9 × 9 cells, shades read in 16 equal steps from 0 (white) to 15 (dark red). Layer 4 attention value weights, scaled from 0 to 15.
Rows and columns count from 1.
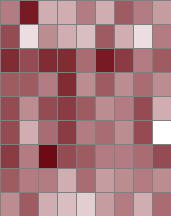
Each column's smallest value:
7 2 5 4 3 5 5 2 0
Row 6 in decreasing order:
12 11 11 9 9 8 7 5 0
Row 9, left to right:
7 10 5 4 3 6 8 5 9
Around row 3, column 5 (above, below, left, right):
4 7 13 14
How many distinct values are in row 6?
7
